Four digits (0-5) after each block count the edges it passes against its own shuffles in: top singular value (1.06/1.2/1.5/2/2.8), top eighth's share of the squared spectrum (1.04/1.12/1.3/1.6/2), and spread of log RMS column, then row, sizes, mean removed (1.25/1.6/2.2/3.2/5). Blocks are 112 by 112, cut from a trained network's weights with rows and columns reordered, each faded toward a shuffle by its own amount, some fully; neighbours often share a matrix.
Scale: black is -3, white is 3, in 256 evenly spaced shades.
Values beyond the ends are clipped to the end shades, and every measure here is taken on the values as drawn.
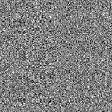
4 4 2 2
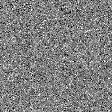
2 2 1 1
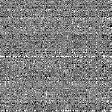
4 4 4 3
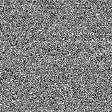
1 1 1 1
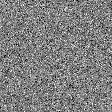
2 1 0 0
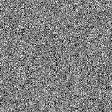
3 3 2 1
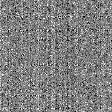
3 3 1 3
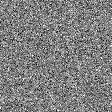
0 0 0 0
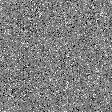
0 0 0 0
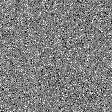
0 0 0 0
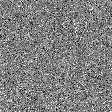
0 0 0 0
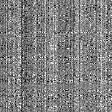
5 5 3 4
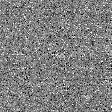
2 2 1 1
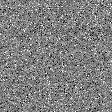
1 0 0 0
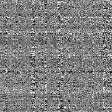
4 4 4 2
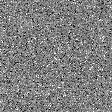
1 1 0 0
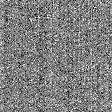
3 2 0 1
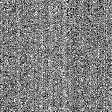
3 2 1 1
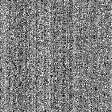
3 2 1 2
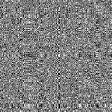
4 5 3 2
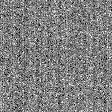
2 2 0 0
